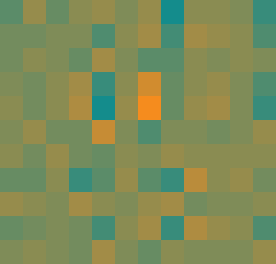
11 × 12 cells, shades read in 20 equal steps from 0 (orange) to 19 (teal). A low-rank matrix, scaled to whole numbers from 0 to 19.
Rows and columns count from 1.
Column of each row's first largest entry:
8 8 7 5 5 7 5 4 9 8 7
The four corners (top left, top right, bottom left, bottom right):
13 16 10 8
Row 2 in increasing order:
7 7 8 9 9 10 10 11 11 14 14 15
